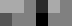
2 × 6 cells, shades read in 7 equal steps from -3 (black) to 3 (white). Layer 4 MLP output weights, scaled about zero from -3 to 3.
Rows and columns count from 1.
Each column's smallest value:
-1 0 0 -3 0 0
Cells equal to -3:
1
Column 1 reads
1 -1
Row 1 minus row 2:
2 1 0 1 1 0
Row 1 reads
1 1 0 -2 1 0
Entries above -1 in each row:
5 4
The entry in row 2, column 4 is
-3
